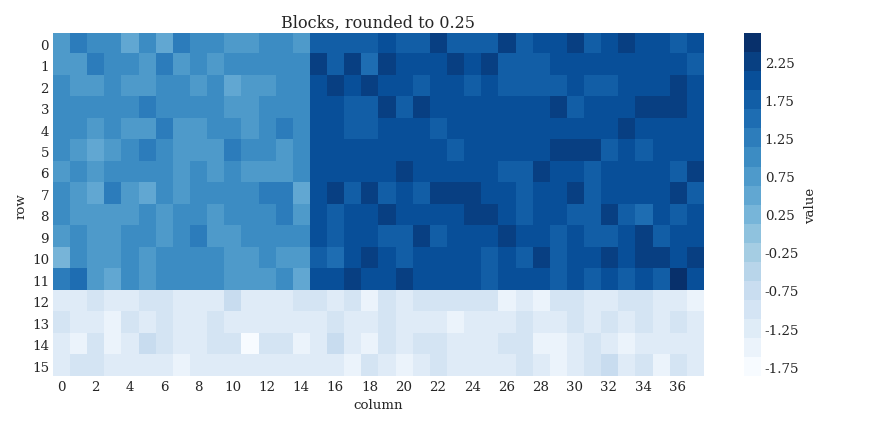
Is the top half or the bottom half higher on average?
top
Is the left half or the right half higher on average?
right
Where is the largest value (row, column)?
11 36
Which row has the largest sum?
3
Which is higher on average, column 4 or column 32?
column 32
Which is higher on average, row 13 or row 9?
row 9
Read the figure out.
Title: Blocks, rounded to 0.25
x-axis: column, ticks 0 2 4 6 8 10 12 14 16 18 20 22 24 26 28 30 32 34 36
y-axis: row, ticks 0 1 2 3 4 5 6 7 8 9 10 11 12 13 14 15 (0 at the top)
Colour bar: value, ticks -1.75 -1.25 -0.75 -0.25 0.25 0.75 1.25 1.75 2.25
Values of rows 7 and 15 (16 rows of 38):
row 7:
1 0.75 0.5 1.25 0.75 0.5 1 0.75 1 1 1 1 1.25 1.25 0.5 2 2.25 1.75 2.25 1.75 2 1.75 2.25 2.25 2.25 2 2 1.75 2 2 2.25 1.75 2 2 2 2 2.25 1.75
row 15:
-1.25 -1 -1 -1.25 -1.25 -1.25 -1.25 -1.5 -1.25 -1.25 -1.25 -1.25 -1.25 -1.25 -1.25 -1.25 -1.25 -1.5 -1 -1.25 -1.5 -1.25 -1 -1.25 -1.25 -1.25 -1.25 -1 -1.25 -1.5 -1.25 -1 -0.75 -1.25 -1 -1.5 -1 -1.25
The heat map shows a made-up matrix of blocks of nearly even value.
